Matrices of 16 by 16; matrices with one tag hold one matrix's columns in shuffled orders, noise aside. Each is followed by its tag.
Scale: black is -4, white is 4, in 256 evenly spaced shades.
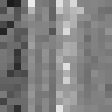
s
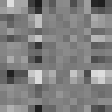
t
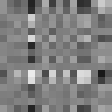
t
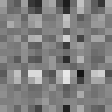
t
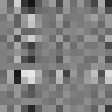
t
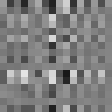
t
